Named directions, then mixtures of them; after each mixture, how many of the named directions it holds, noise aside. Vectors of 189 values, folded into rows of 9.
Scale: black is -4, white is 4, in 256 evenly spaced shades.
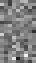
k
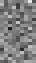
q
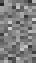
two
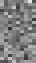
one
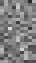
one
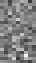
two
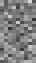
one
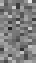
one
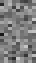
two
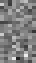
one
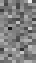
one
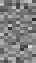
two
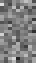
two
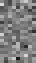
two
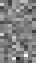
one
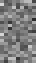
two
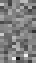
one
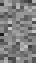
two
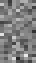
one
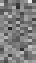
one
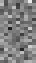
one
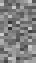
two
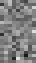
one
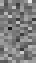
one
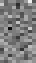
one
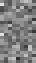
two
